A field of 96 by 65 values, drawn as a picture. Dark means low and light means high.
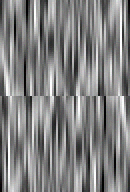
Symmetry: a half turn. Histogram: bell-shaped. Grain: streaks running down. Slope: none.
